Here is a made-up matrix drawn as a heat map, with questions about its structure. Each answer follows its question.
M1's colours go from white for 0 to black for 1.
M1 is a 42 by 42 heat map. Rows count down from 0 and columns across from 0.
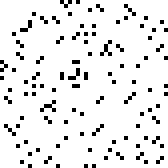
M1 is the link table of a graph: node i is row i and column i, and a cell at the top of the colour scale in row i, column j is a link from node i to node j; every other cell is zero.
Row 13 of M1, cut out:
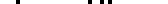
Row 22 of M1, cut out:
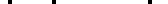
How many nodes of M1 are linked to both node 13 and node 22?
0
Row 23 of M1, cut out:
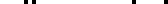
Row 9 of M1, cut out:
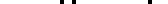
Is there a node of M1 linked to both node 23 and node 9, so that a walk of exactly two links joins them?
no
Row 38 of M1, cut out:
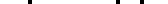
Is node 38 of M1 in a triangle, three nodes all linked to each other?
no
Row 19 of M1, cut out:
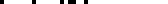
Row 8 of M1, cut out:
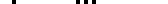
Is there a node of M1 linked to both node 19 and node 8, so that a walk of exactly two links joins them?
yes
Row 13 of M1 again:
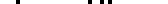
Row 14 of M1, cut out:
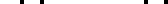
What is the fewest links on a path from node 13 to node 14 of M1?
3
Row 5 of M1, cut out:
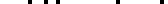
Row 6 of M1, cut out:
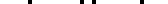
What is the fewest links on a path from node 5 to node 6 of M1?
2
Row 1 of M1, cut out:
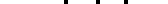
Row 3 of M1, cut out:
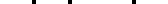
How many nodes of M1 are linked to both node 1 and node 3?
0
